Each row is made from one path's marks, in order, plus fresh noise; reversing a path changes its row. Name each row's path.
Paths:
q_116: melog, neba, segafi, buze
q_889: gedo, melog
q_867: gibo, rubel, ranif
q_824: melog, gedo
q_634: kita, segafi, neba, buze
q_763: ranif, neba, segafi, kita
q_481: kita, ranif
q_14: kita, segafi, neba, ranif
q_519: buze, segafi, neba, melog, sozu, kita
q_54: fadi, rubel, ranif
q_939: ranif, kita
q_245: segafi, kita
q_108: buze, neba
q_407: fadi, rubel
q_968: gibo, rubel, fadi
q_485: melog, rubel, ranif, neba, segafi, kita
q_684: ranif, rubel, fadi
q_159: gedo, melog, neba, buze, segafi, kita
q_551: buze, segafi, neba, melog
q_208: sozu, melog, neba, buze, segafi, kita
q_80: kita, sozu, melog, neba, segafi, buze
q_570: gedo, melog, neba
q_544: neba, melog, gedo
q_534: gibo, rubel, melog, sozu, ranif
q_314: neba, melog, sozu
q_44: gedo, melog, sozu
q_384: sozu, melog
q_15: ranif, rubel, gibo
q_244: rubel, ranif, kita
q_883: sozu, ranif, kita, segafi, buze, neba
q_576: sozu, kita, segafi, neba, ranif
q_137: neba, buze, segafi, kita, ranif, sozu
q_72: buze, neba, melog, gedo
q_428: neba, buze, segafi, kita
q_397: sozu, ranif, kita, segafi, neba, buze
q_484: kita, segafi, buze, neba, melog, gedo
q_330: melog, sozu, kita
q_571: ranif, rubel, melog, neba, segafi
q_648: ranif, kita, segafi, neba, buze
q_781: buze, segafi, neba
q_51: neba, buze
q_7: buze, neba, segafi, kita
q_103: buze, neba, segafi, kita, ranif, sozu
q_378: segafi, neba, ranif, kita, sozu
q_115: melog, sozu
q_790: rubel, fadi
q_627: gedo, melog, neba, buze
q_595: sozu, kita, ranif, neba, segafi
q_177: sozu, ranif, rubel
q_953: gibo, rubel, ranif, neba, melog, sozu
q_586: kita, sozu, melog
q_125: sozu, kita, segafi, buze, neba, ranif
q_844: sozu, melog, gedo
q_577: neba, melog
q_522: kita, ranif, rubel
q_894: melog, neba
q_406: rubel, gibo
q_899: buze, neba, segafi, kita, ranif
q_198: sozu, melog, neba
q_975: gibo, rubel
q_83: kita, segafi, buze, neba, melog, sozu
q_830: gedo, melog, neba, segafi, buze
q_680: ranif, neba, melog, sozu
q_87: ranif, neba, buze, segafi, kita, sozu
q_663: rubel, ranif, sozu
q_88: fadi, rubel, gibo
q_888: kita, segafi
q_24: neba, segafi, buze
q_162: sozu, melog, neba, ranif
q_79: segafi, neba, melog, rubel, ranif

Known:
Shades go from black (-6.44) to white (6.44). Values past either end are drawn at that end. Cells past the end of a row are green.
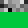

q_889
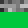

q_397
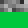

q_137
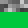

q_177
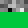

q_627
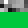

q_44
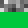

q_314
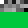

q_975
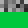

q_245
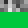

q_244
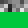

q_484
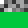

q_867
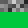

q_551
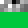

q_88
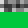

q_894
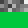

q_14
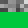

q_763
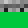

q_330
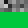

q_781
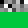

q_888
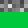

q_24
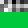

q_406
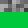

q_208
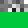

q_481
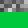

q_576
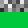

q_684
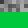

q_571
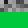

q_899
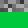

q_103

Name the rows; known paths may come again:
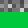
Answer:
q_24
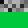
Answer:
q_577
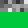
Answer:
q_522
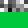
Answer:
q_844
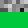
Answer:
q_939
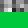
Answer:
q_663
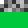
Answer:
q_867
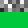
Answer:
q_684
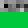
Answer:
q_79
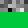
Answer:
q_627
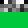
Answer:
q_384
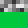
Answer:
q_15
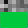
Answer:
q_7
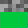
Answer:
q_208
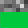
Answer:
q_953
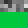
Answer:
q_883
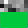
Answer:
q_44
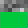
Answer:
q_116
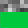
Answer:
q_177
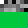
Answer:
q_975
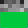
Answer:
q_634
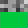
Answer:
q_763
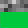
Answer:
q_519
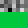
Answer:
q_570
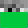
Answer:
q_544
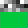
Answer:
q_54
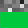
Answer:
q_378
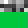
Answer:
q_115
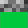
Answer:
q_534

